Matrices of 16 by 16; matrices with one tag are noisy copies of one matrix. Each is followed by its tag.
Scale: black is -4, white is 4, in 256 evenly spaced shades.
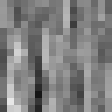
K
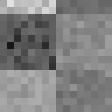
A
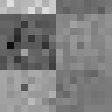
A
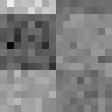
A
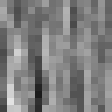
K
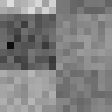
A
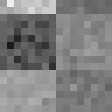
A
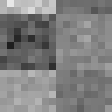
A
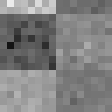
A
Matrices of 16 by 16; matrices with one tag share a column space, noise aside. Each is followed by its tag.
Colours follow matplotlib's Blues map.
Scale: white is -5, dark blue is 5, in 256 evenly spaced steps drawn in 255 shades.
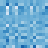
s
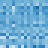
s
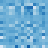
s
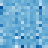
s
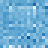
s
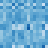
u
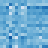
s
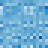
s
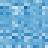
s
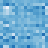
s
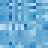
u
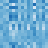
u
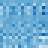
s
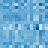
u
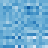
s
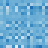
s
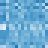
u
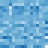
s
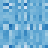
u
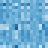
u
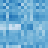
u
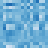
u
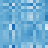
u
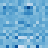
s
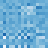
s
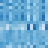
u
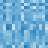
u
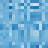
u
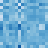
u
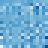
s
